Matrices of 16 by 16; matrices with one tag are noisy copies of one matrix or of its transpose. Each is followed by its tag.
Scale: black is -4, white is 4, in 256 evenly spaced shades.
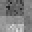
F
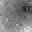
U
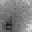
U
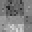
F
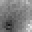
U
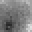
U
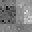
F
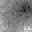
U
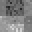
F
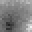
U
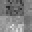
F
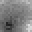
U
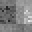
F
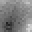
U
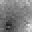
U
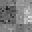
F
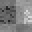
F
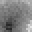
U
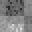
F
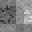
F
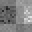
F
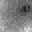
U
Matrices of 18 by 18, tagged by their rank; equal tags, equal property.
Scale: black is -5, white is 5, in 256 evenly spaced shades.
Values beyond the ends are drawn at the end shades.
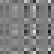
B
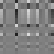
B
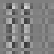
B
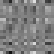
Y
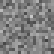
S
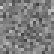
S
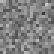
S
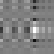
B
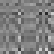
Y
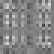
Y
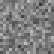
S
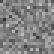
S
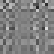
Y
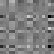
Y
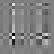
B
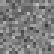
S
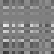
B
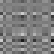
B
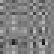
Y
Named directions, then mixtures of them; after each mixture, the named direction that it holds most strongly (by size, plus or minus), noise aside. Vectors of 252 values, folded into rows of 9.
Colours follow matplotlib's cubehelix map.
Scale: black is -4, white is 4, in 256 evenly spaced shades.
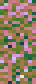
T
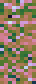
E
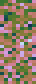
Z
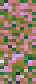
T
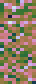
E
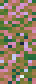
T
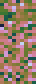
Z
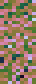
T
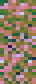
T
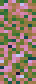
T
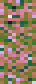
E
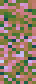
Z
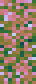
Z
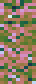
E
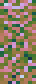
T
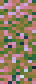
T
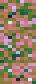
E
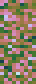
Z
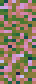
T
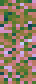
Z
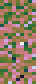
T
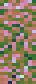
T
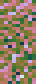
T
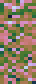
E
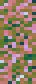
T
